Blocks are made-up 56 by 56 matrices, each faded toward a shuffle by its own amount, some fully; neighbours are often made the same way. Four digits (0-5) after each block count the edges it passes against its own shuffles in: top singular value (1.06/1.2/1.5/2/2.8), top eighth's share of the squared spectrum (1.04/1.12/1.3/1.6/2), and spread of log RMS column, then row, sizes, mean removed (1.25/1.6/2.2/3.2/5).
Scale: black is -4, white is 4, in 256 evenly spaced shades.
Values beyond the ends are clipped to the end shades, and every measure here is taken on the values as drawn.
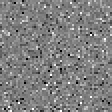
3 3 1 1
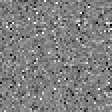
2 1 1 0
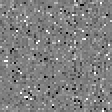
1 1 0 0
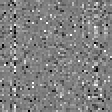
4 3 2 1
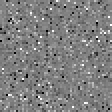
0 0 0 0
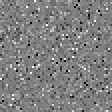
2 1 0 0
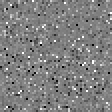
0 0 0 0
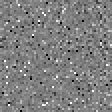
2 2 0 0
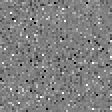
0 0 0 0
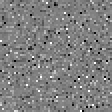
2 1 0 0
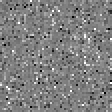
1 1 0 0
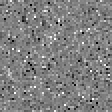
0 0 0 0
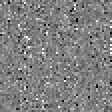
1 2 2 0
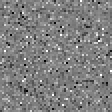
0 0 0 0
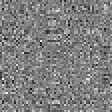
4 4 2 2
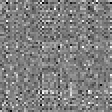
4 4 3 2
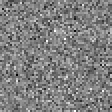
0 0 0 0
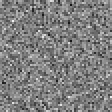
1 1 0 0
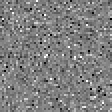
2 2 0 0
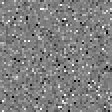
0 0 0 0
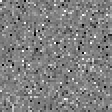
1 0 0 0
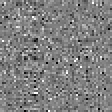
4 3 1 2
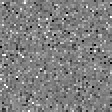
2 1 0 0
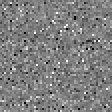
2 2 0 1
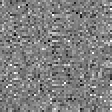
4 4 2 2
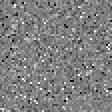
2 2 0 0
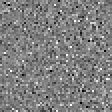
1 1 0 0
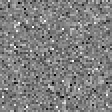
2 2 0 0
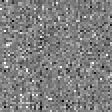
3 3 1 1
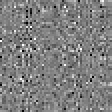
4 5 3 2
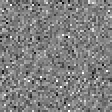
3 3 1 1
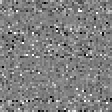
3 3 0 2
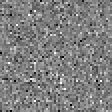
1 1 1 1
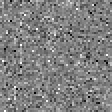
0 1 0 1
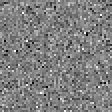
0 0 0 1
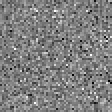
1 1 1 1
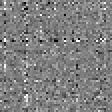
2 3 3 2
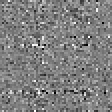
2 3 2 3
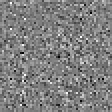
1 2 2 2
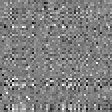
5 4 2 3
